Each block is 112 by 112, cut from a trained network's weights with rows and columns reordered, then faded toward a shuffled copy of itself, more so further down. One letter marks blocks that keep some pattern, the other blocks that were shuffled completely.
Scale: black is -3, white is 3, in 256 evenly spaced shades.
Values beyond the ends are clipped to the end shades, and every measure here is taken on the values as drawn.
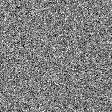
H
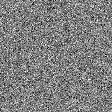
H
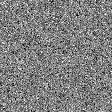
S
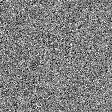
S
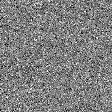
H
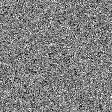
S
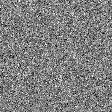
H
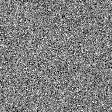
S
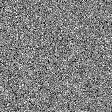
S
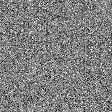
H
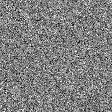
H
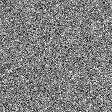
S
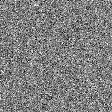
H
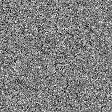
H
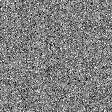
H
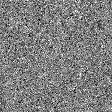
S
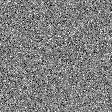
S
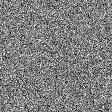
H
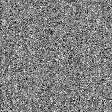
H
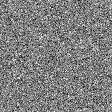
S
